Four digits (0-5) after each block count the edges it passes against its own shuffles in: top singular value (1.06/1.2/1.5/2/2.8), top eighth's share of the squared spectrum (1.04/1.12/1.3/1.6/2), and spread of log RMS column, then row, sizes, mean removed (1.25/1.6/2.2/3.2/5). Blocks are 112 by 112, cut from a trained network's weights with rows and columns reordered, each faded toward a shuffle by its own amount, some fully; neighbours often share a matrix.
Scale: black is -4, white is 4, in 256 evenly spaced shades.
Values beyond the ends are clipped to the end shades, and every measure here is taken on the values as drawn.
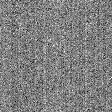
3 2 0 1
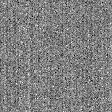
3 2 0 1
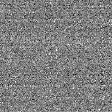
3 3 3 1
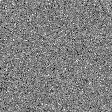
0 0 0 0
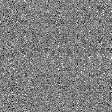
3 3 3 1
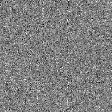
3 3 2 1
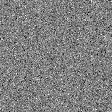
0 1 0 0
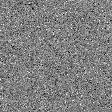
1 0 0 0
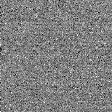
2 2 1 0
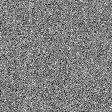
0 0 0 0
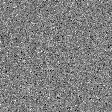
0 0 0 0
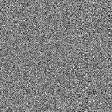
4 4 2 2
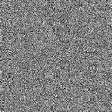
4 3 2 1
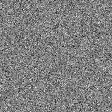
2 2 0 1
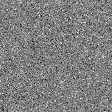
0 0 0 0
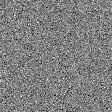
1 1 0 0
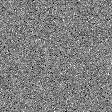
0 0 0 0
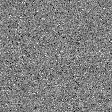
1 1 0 0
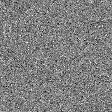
1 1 0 0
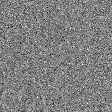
2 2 0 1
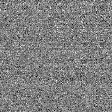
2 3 2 1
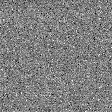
1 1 1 0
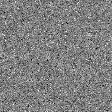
2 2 2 0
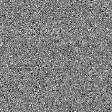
2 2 2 1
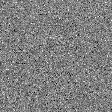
1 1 1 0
